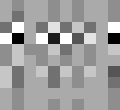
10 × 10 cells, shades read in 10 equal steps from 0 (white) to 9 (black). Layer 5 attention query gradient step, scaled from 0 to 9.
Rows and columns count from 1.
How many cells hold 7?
0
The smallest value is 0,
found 5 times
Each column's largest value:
5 9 4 5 8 5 6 5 3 9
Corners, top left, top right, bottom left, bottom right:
3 4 3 4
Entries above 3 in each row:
4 4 4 4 5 4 4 4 2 4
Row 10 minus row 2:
0 -1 0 0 0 0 0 0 0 0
